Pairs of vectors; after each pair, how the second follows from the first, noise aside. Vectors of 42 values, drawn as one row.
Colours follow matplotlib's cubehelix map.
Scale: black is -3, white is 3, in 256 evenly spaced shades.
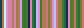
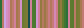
shrunk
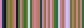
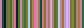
copied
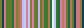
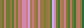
shrunk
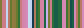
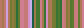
shrunk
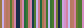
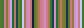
shuffled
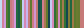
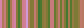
shrunk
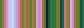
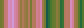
shrunk
